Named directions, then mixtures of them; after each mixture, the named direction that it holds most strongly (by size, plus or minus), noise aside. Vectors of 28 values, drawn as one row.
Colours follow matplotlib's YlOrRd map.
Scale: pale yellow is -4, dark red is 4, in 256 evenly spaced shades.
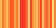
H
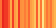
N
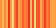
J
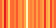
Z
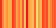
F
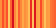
J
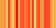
J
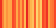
F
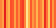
Z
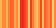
H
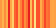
J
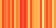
H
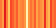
Z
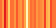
Z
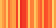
H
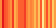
N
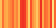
H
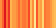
N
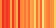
N
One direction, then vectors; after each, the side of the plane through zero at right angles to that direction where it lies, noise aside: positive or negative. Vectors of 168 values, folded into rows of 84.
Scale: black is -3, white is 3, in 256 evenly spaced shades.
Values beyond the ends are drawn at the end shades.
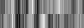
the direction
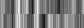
negative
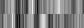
positive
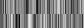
positive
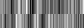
negative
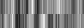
positive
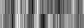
negative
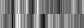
negative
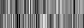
positive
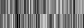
positive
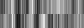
positive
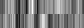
positive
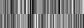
negative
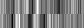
negative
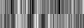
negative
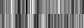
positive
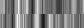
negative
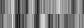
positive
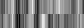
positive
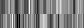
positive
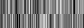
positive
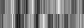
positive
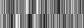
negative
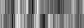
negative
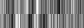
negative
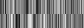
positive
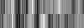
positive
